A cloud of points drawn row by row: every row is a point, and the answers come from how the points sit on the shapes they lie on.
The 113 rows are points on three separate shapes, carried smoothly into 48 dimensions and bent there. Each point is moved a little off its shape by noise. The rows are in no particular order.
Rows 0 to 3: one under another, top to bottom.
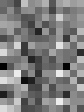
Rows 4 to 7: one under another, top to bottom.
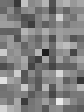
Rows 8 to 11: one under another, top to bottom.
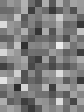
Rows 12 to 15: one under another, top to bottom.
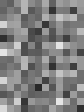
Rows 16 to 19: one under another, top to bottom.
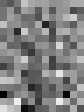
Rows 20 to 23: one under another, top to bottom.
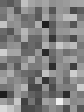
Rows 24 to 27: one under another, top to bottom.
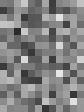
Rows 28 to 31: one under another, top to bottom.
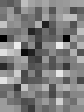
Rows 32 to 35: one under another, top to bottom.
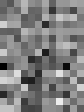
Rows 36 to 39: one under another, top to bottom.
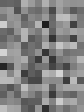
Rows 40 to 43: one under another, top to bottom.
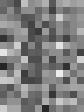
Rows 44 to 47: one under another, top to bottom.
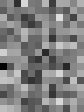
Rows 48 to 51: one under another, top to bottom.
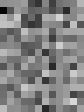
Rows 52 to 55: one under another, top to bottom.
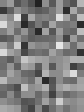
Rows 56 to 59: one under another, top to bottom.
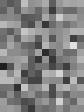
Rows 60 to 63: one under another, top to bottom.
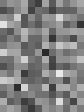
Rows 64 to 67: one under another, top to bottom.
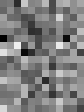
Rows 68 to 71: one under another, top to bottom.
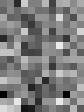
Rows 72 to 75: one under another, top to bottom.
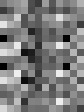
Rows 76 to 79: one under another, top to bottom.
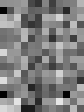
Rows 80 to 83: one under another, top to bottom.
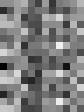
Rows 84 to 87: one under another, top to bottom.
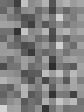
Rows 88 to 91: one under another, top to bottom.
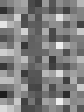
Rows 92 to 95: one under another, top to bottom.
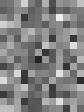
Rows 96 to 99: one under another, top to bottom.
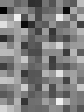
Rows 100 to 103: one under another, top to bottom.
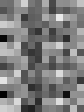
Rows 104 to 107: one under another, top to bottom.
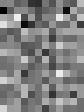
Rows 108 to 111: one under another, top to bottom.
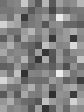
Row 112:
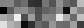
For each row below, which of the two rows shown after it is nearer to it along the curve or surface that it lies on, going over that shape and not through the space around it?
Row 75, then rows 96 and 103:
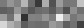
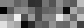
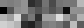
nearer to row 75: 96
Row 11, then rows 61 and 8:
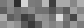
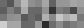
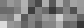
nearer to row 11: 61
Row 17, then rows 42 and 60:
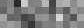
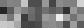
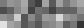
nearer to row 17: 42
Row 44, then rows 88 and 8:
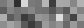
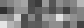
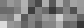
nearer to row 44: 88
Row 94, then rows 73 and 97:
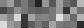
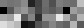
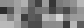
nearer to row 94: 73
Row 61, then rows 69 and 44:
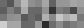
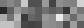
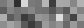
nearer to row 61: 44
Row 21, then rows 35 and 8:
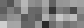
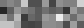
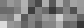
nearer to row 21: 8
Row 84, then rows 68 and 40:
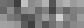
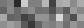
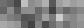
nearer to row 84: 40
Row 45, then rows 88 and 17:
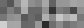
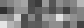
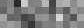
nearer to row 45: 17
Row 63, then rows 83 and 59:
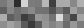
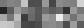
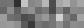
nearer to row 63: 59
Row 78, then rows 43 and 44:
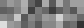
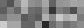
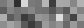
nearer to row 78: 43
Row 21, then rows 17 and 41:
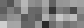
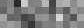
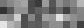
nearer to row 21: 17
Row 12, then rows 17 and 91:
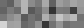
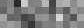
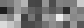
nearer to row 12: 17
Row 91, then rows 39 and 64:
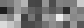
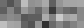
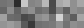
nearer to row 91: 64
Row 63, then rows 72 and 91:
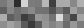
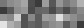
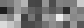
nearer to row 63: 91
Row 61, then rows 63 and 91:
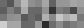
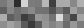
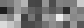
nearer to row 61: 63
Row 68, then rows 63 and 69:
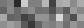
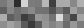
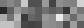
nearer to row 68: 63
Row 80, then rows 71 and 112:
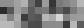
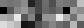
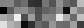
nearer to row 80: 71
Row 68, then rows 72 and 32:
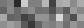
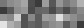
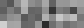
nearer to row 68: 32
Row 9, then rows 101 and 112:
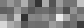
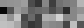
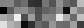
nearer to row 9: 112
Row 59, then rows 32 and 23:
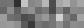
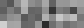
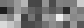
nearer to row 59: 32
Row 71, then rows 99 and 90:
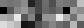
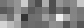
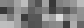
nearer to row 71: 90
